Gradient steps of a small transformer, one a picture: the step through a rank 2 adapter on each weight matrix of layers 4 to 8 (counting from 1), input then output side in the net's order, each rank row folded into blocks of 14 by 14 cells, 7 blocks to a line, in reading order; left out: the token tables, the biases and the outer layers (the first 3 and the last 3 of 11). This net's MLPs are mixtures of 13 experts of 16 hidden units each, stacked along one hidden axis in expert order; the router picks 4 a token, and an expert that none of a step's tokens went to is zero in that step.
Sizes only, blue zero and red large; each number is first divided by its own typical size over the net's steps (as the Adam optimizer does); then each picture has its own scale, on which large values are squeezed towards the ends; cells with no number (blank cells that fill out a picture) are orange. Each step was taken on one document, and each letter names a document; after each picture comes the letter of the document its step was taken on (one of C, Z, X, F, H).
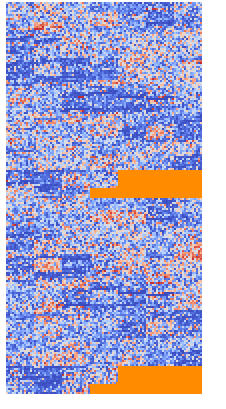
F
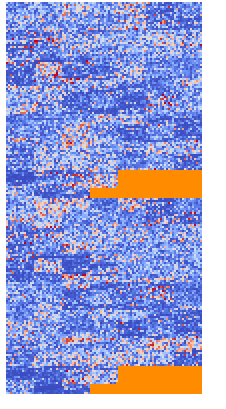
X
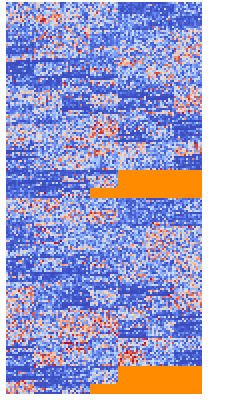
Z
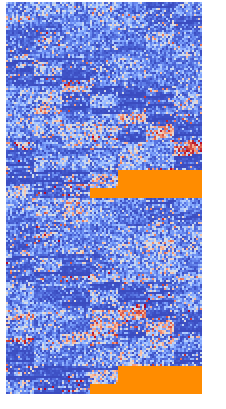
Z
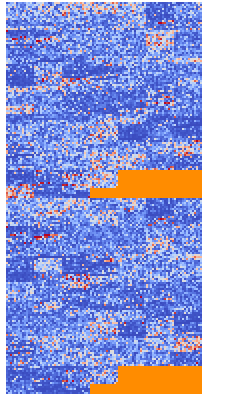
X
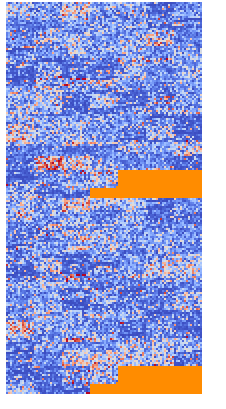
X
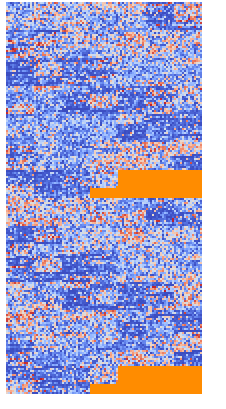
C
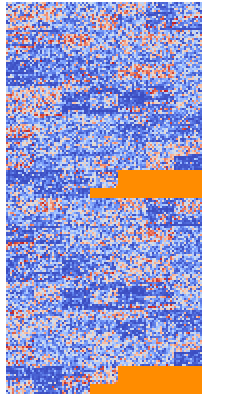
C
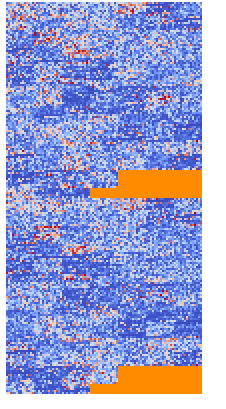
X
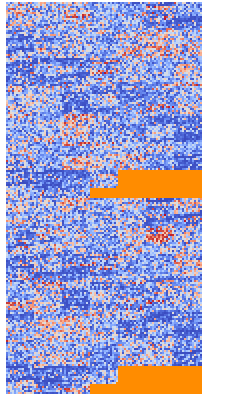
F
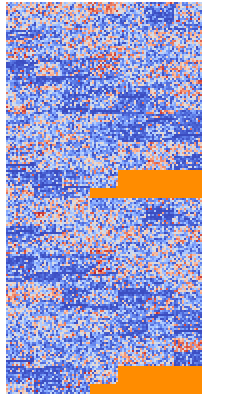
C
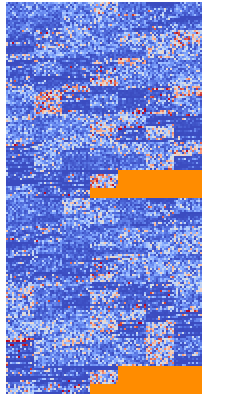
Z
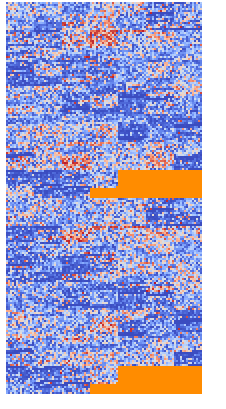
C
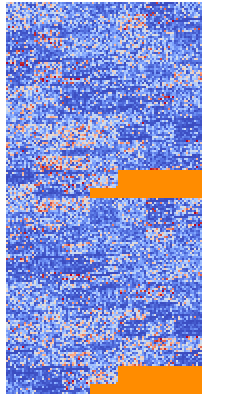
X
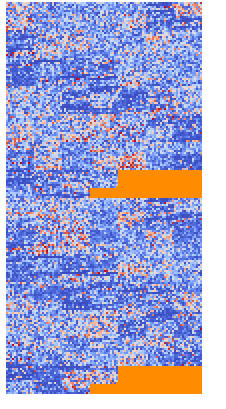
X
